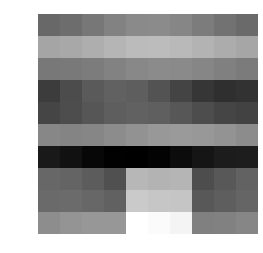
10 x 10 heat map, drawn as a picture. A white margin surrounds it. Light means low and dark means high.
Grain: streaks across. Odd patch: lower, in the bottom middle. Slope: none. Ninth with the lowest average: bottom middle.
